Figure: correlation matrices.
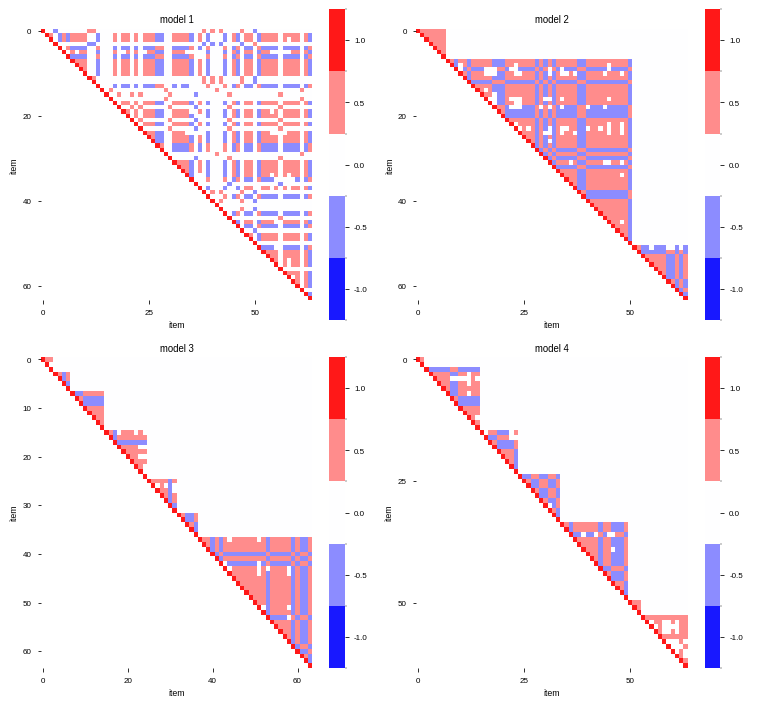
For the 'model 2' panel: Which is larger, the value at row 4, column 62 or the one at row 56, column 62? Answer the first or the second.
the first
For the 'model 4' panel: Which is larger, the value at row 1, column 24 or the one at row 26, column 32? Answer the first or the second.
the first
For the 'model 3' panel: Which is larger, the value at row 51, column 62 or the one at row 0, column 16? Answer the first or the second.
the second
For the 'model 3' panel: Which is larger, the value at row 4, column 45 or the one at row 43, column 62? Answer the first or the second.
the first
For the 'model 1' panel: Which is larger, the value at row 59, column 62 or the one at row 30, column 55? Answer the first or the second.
the first
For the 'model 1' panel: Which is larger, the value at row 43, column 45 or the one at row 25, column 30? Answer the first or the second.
the second
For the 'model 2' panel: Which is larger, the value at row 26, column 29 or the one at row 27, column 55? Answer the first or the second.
the first
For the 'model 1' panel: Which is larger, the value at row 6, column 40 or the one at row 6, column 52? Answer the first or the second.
the first
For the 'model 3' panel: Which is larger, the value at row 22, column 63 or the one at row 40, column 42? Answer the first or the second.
the second
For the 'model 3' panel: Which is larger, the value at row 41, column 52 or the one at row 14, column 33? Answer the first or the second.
the first
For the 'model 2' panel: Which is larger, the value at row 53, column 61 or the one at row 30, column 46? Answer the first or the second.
the first
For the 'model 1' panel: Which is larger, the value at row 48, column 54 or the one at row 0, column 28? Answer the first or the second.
the first
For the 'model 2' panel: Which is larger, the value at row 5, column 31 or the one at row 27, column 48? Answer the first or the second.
the second
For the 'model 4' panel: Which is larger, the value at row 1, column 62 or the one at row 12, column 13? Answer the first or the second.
the second
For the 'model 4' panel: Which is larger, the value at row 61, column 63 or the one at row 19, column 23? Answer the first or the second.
the first
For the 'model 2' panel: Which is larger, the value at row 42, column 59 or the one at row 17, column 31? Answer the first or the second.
the second
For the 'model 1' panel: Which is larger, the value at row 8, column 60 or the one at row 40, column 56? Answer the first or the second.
the first
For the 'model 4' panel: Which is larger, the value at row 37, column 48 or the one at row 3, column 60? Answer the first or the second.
the second
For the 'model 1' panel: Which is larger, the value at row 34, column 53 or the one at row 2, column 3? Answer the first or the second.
the first
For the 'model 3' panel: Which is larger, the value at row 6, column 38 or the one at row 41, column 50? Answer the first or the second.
the second
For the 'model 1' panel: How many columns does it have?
64
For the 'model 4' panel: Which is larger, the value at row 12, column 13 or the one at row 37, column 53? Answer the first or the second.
the first
